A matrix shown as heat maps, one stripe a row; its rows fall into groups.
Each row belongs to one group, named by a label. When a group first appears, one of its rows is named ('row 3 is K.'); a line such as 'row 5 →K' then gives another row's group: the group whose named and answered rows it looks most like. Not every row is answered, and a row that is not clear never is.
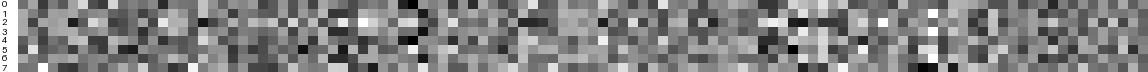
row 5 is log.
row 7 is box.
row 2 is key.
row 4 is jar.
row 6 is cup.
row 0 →jar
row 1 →cup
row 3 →cup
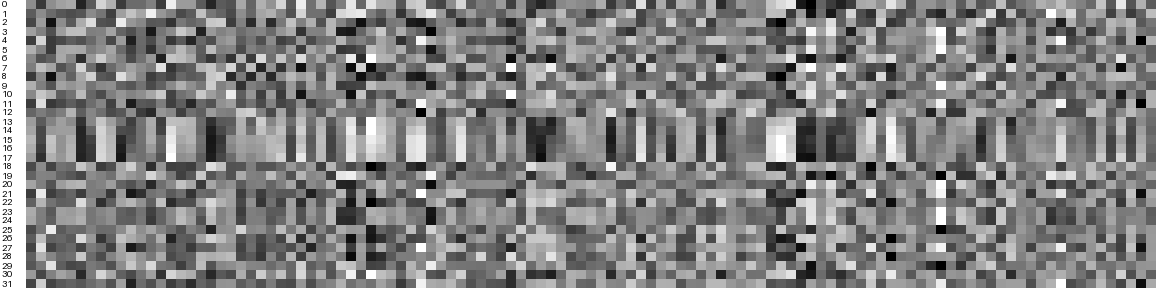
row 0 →key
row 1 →box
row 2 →jar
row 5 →cup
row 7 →jar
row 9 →cup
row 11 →log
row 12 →jar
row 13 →key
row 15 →key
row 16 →key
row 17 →key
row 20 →cup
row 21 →log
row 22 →jar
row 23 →cup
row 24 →cup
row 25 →box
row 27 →log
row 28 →jar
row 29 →box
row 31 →log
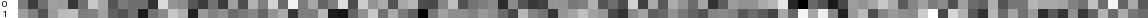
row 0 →key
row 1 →cup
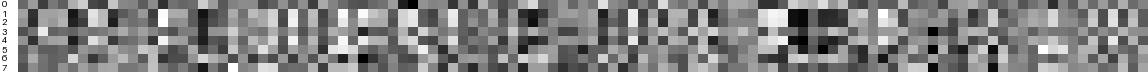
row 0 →jar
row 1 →key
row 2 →key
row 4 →key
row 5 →box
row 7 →box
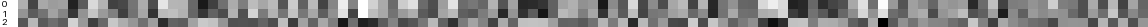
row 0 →key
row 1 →key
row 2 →jar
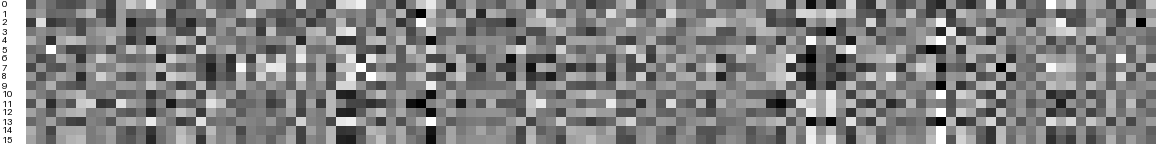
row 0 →box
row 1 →jar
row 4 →cup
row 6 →key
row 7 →box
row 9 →box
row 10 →cup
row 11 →jar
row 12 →cup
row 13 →box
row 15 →cup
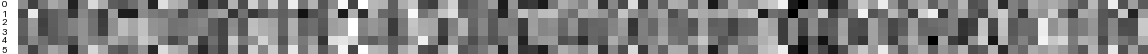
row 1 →log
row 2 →box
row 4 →box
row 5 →key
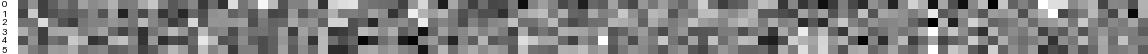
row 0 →box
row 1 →log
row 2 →box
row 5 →cup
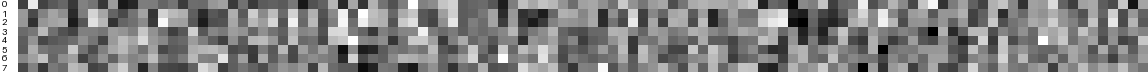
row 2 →key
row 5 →jar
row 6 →jar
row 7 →jar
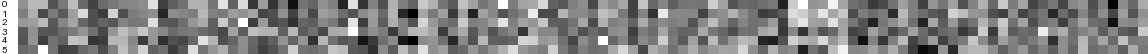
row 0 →jar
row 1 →jar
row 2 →jar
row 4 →jar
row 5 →box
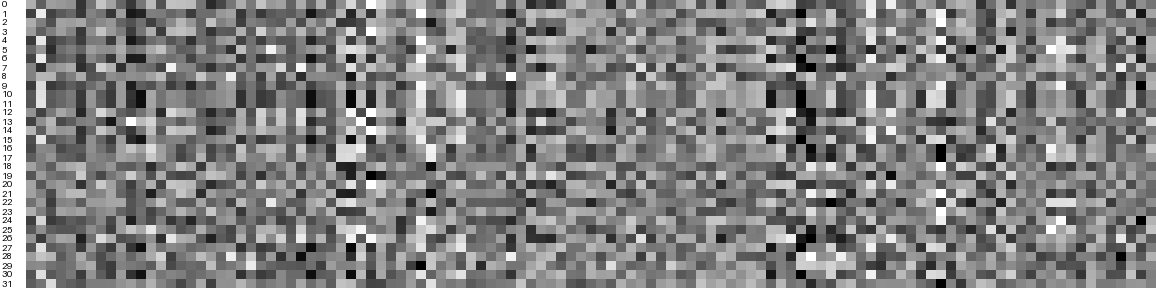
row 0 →key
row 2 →cup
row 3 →key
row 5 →box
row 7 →key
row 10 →log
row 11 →log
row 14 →key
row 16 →box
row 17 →box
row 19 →jar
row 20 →key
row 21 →cup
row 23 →cup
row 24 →log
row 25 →box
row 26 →key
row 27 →log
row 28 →jar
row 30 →log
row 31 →box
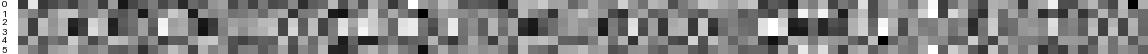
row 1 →cup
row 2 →key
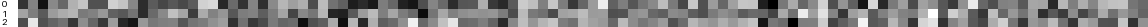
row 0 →jar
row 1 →cup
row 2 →log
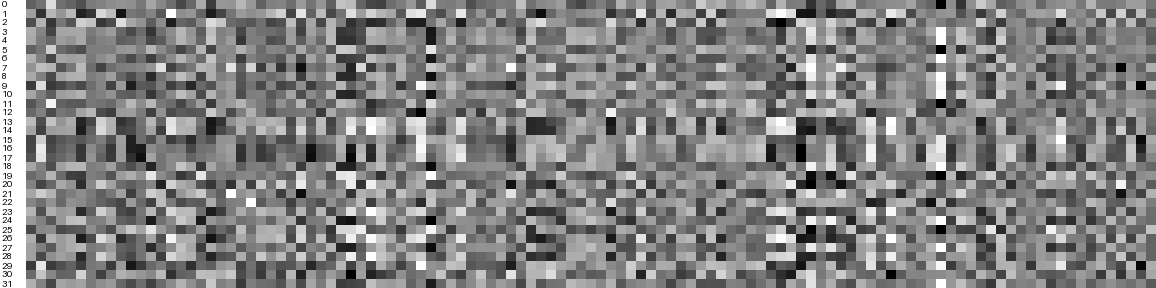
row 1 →key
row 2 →jar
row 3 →cup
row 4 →cup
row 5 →box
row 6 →cup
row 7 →jar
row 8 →cup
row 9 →log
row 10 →cup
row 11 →box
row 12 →jar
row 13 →key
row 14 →key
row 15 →log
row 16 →log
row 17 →log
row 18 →cup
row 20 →key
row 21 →jar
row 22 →jar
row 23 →key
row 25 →box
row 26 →key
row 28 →key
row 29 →log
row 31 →cup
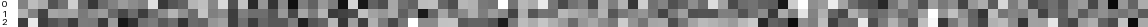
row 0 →jar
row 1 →cup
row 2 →log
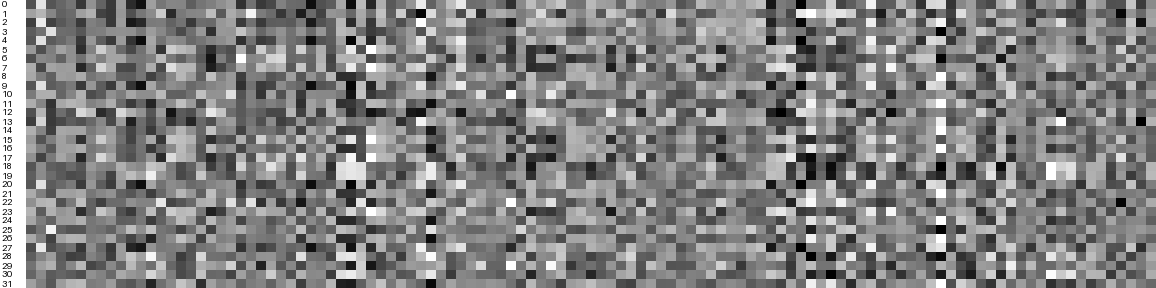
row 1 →jar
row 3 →box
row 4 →log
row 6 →box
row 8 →cup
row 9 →log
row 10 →jar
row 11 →cup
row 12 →jar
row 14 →cup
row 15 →key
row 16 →cup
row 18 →box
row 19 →box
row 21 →cup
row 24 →cup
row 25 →box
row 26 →cup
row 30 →box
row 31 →cup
